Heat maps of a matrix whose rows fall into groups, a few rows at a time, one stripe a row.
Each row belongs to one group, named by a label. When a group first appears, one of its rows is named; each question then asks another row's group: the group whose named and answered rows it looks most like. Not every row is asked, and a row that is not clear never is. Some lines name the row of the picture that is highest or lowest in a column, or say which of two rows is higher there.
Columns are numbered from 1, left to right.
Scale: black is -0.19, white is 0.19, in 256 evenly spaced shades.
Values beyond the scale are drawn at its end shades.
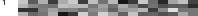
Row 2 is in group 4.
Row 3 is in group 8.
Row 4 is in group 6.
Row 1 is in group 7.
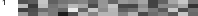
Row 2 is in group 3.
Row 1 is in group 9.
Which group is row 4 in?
6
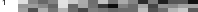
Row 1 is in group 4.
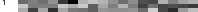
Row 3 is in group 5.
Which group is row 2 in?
4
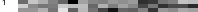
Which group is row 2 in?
4
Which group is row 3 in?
9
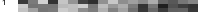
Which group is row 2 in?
4
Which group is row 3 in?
4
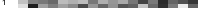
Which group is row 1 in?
4
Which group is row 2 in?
7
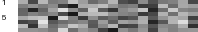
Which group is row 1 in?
3
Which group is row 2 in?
6
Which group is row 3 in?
8
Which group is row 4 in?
6
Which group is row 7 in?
3
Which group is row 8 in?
9
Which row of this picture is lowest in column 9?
8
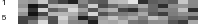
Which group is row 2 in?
8
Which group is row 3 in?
3
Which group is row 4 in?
8
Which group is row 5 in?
5
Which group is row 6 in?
5
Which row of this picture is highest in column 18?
6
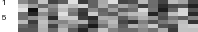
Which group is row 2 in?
4
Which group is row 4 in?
8
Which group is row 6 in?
3
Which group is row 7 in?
5
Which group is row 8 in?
5
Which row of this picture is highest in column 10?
1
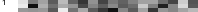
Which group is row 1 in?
7
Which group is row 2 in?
7
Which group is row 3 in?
9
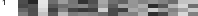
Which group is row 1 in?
5
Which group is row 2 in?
9
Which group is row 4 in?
9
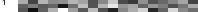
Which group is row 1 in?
3
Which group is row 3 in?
8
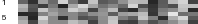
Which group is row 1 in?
8
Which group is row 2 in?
6
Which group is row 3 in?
3
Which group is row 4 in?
8
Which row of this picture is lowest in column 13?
2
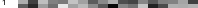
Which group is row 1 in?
3
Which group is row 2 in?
9
